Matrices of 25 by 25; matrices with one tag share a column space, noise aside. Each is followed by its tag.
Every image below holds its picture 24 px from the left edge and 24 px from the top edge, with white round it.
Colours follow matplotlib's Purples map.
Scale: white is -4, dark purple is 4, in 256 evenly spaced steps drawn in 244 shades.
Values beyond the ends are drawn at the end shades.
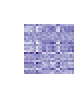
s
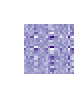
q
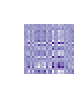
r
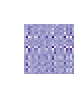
q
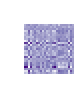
r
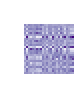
q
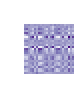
q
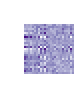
q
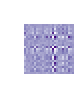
q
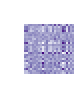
s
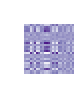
s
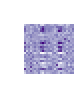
s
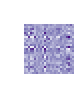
q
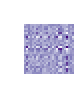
q
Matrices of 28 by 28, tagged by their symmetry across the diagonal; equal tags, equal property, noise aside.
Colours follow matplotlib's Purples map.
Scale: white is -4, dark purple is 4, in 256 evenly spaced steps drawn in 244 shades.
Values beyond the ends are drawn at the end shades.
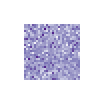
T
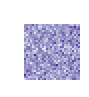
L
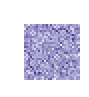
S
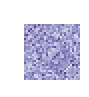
S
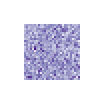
L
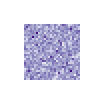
S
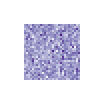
L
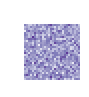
L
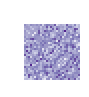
S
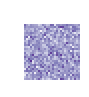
L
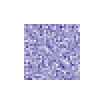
T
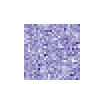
L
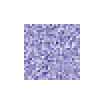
T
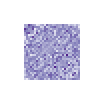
S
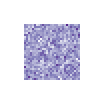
S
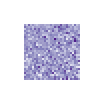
T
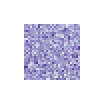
T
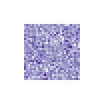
T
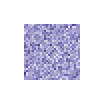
S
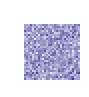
S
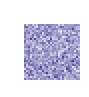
L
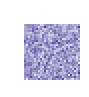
T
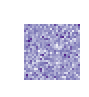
L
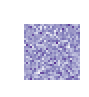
L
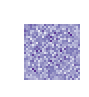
S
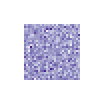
T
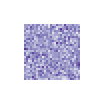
T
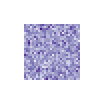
L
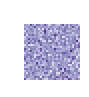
T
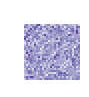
S
